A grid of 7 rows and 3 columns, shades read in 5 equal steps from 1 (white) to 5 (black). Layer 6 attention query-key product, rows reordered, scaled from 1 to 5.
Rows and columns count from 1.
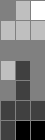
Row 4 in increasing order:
2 3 4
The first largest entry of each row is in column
1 1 1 2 2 1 2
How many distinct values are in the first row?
3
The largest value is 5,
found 2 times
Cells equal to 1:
1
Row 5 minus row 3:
0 1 0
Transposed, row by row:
3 2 3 2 3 4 4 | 2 2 3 4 4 4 5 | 1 2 3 3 3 4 5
